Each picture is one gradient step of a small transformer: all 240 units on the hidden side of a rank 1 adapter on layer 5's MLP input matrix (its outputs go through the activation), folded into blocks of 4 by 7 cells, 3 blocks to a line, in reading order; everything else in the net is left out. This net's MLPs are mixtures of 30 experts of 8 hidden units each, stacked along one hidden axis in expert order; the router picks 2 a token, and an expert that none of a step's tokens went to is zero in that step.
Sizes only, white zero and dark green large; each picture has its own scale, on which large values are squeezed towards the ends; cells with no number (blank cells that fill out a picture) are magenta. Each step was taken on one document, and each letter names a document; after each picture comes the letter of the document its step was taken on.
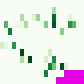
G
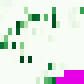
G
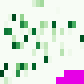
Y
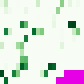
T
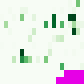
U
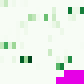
G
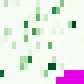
T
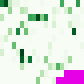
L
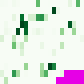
T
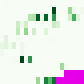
G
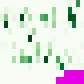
U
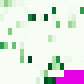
G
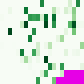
U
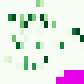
Y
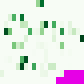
Y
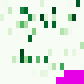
U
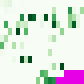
G
